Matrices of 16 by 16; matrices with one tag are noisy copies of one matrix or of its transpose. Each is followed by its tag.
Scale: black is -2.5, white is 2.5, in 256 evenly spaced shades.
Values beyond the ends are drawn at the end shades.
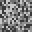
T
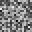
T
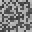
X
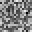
X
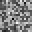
T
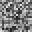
X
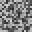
X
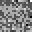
T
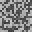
X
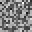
X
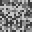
T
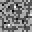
X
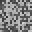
T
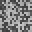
T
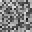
X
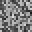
T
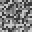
X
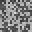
T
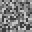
X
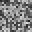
T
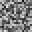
X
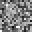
T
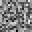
X
